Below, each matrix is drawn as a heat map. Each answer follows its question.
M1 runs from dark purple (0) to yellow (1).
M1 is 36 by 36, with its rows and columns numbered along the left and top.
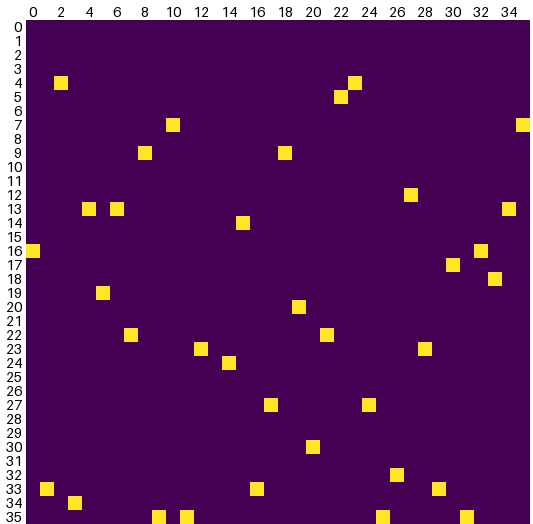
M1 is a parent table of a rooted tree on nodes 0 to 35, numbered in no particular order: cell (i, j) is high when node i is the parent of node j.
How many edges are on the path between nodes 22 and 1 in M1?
6
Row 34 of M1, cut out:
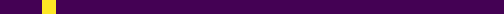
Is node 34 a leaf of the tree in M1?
no
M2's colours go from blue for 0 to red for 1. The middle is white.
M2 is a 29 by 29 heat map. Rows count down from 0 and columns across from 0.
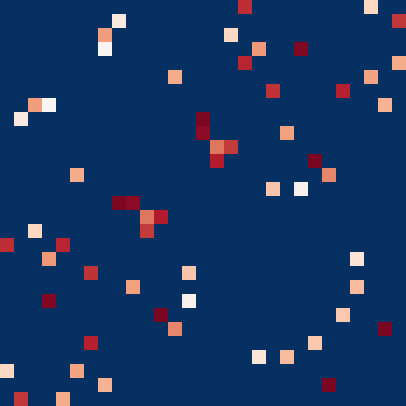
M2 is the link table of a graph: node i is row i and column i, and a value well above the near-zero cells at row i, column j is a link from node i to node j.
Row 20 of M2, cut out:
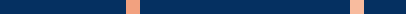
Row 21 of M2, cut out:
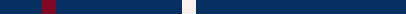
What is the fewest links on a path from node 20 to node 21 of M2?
4
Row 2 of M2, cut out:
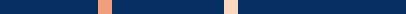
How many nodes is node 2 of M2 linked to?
2
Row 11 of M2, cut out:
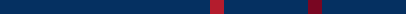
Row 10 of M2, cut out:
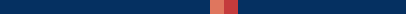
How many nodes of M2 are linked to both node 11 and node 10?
1
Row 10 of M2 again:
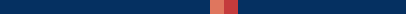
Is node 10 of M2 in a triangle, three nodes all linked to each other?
no
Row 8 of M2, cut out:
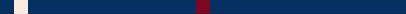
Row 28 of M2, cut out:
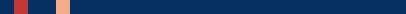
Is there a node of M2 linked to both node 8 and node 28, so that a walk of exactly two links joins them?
yes
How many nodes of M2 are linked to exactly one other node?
0
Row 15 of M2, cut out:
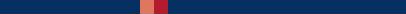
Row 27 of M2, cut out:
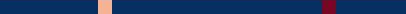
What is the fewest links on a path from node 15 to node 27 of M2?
5
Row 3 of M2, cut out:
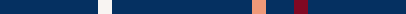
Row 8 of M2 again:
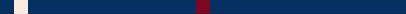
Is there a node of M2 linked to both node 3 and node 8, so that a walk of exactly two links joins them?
no
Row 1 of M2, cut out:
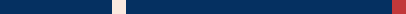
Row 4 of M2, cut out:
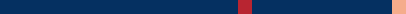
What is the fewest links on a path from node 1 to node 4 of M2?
2
